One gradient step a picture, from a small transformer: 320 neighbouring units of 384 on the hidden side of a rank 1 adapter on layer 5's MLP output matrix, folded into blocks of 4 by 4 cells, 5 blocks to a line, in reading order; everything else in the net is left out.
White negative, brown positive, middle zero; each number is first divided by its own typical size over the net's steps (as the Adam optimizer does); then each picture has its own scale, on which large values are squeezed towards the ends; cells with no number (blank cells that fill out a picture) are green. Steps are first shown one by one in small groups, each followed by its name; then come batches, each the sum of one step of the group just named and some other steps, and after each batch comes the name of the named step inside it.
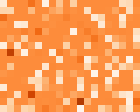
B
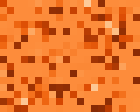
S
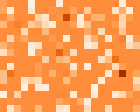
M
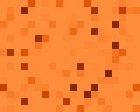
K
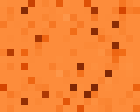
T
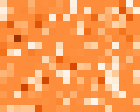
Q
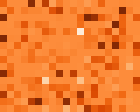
S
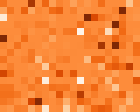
S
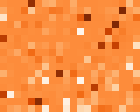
Q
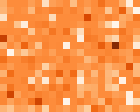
S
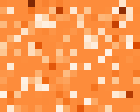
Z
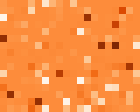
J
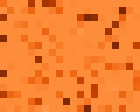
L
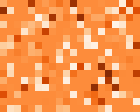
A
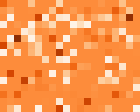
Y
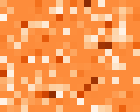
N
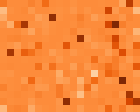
A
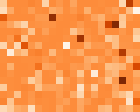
A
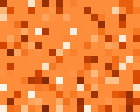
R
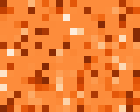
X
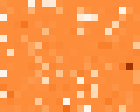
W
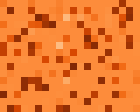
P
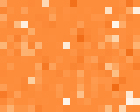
P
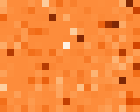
X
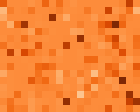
X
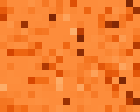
X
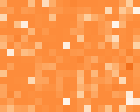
W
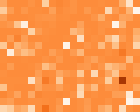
R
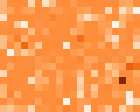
W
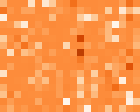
W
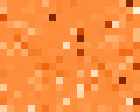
R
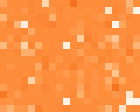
P
